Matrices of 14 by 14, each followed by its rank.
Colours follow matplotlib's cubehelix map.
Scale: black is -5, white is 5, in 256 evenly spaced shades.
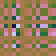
one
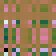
one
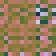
two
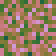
full rank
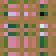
one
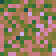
full rank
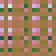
one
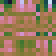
two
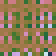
two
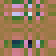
one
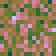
full rank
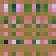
one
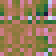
two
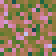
full rank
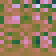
two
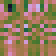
two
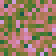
full rank
